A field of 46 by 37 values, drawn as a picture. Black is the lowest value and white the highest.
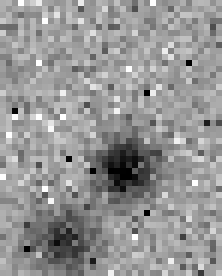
Stripes: none. Ninth with the lowest average: centre. Histogram: skewed, a long tail of low values. Mirror symmetry: none. Dips: two.
